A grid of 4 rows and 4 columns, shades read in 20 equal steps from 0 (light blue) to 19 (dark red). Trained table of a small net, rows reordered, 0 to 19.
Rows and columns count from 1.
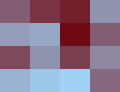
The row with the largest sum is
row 1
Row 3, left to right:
13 6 14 7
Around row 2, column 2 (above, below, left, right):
15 6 5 19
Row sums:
49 39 40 14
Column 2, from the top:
15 4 6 1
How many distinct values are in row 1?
4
